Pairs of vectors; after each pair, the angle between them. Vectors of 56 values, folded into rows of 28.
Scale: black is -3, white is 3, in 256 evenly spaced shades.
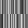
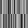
nearly opposite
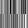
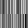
nearly opposite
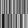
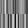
orthogonal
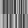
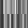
partly opposed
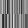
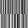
partly aligned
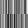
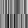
nearly parallel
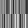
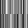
partly opposed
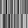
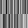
nearly parallel
